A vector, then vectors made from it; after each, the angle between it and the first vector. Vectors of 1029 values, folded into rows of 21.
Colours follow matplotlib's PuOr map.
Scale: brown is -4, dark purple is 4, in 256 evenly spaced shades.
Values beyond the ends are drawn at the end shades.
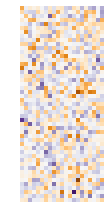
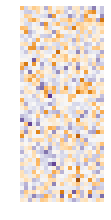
nearly parallel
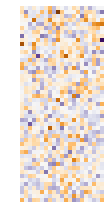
partly aligned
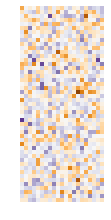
nearly parallel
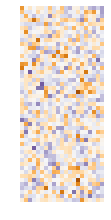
nearly parallel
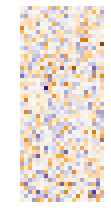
orthogonal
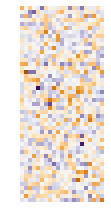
partly aligned
